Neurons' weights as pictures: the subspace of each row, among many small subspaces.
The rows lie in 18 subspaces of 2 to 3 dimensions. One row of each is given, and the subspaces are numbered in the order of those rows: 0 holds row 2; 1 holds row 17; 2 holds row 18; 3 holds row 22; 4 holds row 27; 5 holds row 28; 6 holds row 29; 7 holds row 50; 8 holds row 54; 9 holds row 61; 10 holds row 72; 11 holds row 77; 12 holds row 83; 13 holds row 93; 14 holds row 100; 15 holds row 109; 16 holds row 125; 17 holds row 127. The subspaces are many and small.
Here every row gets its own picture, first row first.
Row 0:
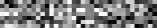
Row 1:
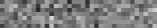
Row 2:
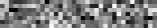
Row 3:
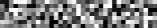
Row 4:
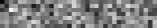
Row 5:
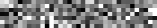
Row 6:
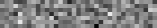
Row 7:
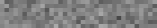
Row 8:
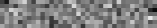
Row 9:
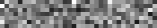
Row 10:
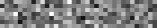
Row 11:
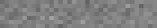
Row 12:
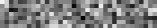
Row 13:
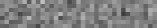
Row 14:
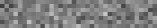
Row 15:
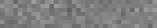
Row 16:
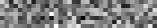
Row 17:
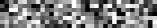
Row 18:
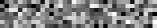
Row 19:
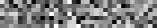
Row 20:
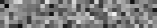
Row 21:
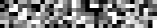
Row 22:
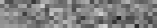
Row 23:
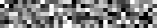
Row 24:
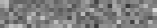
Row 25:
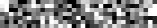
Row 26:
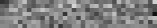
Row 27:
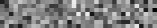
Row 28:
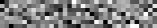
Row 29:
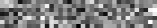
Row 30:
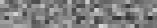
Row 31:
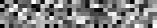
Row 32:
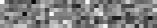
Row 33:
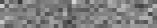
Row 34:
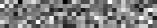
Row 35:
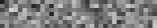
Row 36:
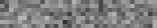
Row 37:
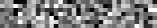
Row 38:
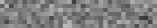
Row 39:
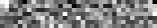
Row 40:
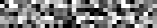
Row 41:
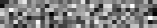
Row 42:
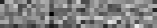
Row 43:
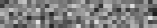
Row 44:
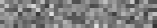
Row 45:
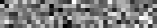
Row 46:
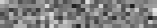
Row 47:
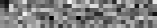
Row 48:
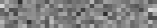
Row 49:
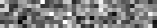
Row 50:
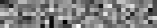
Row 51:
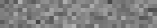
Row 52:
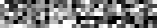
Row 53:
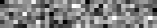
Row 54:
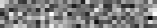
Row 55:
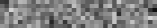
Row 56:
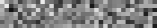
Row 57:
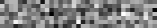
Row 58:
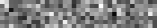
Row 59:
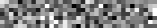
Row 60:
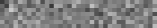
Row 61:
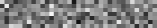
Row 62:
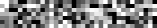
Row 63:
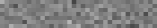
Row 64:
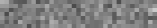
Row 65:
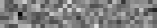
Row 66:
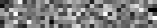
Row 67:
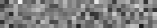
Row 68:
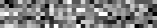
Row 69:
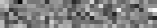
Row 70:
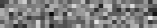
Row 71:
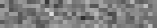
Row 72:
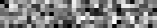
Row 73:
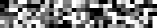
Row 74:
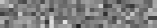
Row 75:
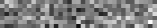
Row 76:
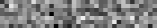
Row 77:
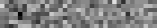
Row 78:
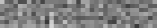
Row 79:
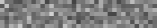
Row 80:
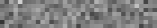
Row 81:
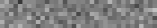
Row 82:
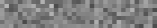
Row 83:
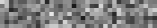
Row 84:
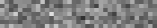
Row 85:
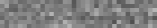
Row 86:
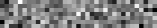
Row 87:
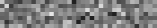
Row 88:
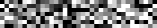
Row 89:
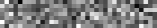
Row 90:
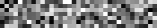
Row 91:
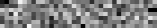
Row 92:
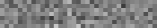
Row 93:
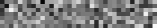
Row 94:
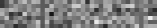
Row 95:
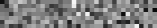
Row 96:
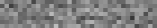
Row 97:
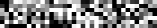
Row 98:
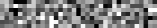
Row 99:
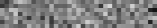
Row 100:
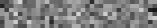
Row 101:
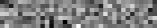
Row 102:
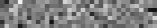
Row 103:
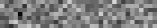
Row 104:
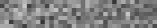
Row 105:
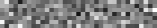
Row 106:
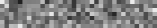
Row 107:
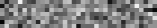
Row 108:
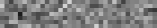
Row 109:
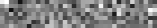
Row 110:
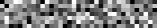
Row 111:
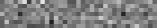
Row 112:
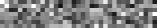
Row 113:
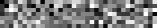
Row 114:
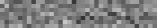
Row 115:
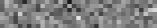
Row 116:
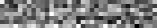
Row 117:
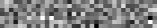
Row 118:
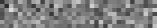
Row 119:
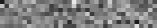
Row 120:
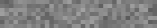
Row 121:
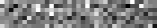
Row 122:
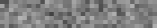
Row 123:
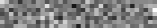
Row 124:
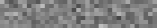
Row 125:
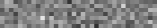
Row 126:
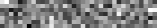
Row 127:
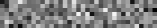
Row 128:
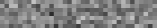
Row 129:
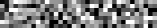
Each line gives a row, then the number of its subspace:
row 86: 4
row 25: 1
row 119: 4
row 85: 10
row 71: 0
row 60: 13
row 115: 11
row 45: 17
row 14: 14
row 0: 6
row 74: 7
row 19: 16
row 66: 14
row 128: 10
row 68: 6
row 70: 8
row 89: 5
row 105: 4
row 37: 0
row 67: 5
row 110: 9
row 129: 0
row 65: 11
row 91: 15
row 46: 3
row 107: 4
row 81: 17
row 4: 1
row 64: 12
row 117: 16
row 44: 2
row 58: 15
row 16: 16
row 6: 0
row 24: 16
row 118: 13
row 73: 2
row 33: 5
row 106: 9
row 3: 0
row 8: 12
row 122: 15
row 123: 3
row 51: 17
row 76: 10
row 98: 0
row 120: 6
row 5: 6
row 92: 16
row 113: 13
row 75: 6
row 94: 8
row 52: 6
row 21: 1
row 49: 15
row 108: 11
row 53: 3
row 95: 4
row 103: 11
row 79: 9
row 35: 1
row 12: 12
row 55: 12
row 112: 2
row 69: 14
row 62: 2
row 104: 11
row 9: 4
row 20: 9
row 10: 12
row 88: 5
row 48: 14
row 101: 7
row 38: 17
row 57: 7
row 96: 10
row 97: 16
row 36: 15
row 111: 7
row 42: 7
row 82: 13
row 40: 10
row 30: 8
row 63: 5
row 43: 8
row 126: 15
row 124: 8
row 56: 13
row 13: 7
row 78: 7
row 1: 11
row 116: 7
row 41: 8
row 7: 3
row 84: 12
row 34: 17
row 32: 3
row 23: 17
